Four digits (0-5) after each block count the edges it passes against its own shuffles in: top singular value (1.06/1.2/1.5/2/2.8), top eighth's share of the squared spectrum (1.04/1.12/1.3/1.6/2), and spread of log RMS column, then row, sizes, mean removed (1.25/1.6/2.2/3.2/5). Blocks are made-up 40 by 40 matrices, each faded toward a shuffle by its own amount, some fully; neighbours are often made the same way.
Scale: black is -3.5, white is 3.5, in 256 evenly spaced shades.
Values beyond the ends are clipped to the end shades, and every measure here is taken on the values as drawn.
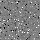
1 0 0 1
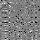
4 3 1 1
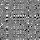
4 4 2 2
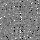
2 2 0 0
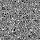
0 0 0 0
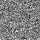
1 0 0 0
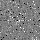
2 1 0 0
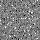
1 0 0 0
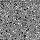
1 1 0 0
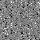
2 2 1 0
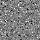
2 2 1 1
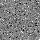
0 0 0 0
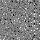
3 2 1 0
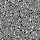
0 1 0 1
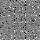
3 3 2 0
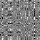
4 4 3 2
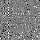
3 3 1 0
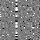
4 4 2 1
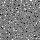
0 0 0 0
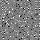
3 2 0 0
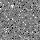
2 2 0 0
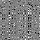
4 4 2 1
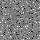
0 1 0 0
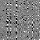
4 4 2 1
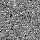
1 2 0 0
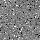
0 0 0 0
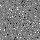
0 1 0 0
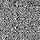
3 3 0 1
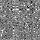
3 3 0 1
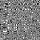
3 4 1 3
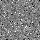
0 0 0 0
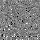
2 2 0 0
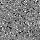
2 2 0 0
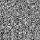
3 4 2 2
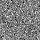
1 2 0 0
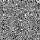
3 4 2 1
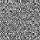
3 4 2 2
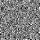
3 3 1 1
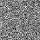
3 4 1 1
